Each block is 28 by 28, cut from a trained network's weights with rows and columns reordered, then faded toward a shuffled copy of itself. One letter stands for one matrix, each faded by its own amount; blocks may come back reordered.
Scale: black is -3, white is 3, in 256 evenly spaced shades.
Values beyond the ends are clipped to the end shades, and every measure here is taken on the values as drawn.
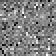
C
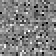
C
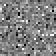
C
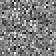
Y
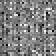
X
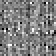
X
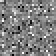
C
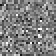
Y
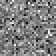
C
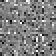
C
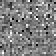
C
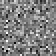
Y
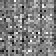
X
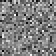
Y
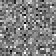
Y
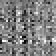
X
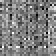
X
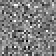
Y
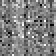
X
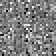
C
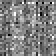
X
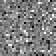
C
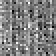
X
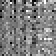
X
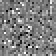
C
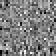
Y
